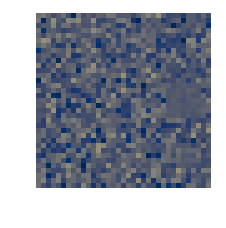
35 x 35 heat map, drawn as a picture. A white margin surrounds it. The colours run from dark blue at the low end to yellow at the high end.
Mirror symmetry: none. Average level on the scale: 30%. Odd patch: calmer, in the middle right. Calmest part: middle right.
